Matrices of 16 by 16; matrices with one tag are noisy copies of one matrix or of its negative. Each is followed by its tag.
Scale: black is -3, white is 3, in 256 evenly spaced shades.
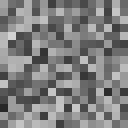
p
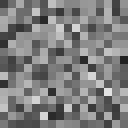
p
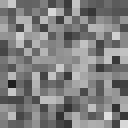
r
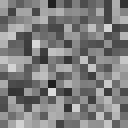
p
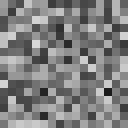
p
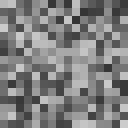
r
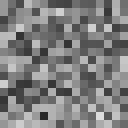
p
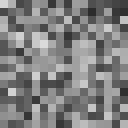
r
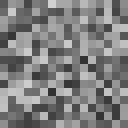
p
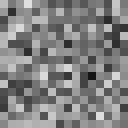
p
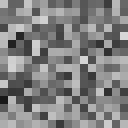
p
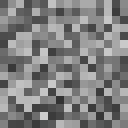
p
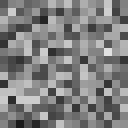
p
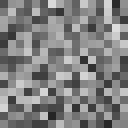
p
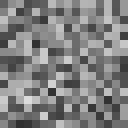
p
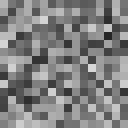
p
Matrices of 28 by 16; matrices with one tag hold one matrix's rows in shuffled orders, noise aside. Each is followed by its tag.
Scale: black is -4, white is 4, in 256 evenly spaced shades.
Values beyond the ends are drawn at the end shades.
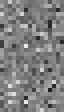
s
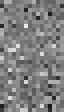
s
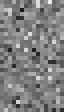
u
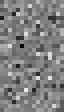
u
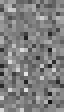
s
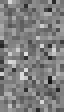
s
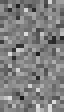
u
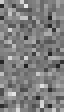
s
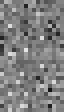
s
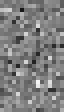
u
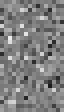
s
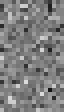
s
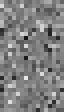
s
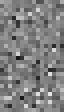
u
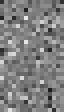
s
